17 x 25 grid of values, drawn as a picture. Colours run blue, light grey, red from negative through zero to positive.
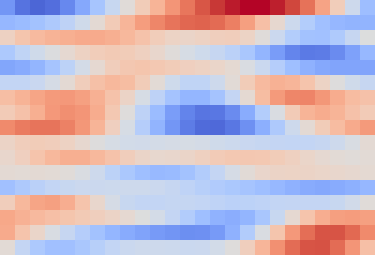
The histogram is bell-shaped. No overall slope runs across the table. The grain runs across in streaks.
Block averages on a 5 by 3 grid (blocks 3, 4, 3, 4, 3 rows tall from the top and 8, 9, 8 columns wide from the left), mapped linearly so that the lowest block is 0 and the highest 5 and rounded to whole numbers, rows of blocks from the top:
1 5 2 / 3 2 2 / 4 0 3 / 3 2 2 / 2 1 5
